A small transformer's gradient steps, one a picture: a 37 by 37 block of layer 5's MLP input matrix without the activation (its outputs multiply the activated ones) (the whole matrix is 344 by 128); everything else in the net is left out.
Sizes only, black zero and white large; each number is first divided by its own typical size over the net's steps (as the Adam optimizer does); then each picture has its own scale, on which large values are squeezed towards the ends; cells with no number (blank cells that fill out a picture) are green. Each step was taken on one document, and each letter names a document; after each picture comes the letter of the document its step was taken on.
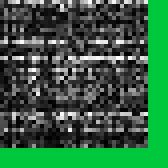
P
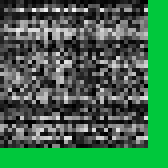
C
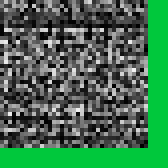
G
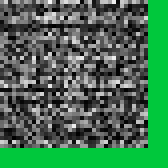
G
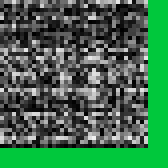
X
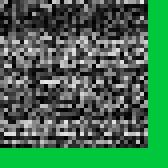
G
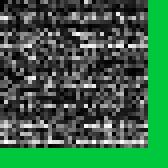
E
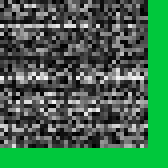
C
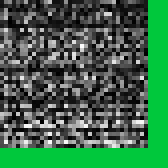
E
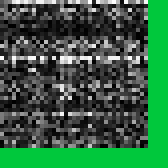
P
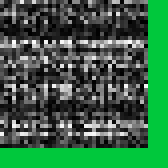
X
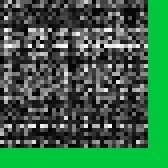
E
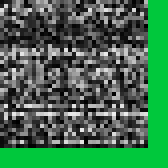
G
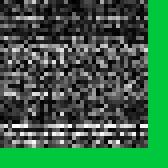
X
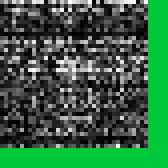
P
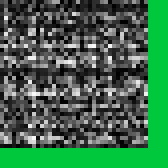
E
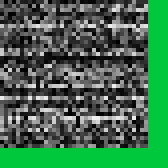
C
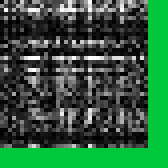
P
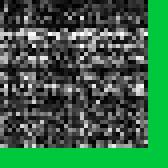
E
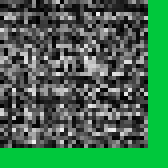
G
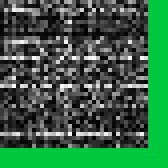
P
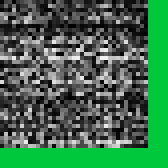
G
